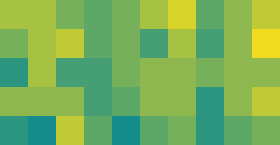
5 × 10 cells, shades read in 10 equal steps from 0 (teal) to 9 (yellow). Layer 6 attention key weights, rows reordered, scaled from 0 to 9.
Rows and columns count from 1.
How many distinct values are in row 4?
5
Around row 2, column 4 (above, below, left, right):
3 2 7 4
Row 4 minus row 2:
1 -1 -2 -1 -1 3 -1 -1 0 -2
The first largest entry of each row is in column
7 10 2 10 3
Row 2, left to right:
4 6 7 3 4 2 6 2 5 9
